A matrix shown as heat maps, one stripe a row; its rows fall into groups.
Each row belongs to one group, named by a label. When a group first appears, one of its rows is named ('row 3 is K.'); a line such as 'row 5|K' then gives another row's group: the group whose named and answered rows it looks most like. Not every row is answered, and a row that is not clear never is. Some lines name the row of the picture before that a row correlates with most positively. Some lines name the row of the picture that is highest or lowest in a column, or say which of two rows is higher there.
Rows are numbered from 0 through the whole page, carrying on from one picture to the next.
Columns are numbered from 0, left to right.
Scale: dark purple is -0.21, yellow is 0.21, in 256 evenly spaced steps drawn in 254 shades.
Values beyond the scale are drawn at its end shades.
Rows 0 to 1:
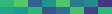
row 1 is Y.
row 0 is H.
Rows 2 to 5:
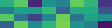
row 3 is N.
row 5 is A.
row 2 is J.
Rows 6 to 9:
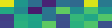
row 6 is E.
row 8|Y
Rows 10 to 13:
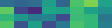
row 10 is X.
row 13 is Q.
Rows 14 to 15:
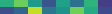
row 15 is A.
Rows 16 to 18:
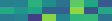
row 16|N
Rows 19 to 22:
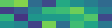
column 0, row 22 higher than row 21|No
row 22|J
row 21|Q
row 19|H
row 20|A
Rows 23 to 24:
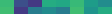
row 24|Q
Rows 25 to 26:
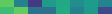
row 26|H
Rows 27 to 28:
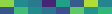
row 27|E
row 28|Y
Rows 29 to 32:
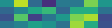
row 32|N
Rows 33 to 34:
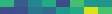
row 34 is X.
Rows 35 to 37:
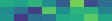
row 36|J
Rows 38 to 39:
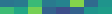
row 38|Y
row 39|E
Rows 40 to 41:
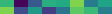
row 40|Q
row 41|Q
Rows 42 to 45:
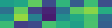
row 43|X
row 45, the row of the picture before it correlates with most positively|40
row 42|E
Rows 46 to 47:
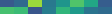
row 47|H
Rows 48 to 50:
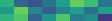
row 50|H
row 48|Q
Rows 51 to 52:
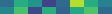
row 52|J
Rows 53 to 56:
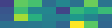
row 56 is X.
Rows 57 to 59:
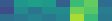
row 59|X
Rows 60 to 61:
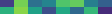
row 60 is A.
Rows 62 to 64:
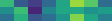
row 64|X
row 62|Q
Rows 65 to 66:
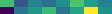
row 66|X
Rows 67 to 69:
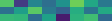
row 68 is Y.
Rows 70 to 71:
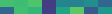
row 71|Y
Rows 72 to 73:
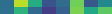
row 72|Y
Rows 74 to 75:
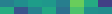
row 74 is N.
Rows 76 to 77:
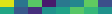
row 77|Q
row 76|E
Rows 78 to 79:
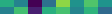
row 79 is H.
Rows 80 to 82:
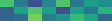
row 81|Y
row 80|H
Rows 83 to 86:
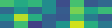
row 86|X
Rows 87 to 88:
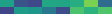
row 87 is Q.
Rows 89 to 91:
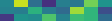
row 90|N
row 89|E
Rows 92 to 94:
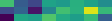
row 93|X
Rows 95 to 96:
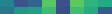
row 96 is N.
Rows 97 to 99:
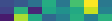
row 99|Y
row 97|X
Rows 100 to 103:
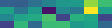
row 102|N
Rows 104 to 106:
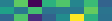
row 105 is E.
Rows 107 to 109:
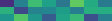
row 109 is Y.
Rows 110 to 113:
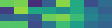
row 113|H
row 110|H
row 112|A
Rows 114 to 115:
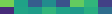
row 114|J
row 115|A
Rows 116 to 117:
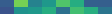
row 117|N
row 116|A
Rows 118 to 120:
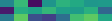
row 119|A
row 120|X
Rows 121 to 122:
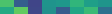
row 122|J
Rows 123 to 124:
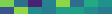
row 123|H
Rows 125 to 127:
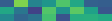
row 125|A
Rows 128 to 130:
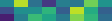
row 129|N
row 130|N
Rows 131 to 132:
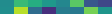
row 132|E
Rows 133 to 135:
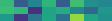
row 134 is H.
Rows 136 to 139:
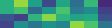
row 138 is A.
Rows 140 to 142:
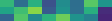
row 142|A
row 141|E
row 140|E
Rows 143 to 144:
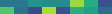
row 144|J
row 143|N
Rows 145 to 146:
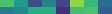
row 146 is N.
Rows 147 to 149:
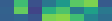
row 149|A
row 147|X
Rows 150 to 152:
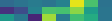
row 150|X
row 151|A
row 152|J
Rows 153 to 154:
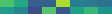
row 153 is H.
